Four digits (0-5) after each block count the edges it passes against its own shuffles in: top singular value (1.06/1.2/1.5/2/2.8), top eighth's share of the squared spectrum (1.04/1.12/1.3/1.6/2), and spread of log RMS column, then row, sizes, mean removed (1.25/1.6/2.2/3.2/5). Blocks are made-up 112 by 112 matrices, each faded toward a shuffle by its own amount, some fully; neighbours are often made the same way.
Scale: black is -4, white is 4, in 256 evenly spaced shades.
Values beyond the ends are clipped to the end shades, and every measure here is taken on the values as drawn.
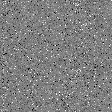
0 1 1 0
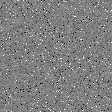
0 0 0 0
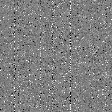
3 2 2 0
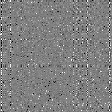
5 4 3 2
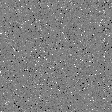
2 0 0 0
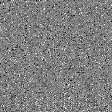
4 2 1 1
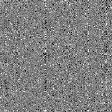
4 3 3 1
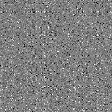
4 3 2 2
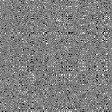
5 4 3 3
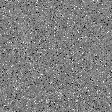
1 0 0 0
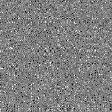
4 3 2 2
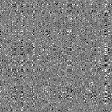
5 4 3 3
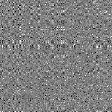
5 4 3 3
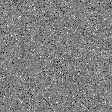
1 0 0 0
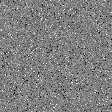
2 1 0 0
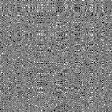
5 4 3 3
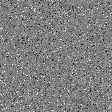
0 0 0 0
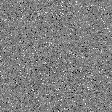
2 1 0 0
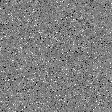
2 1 0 0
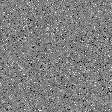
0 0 0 0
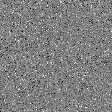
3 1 0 0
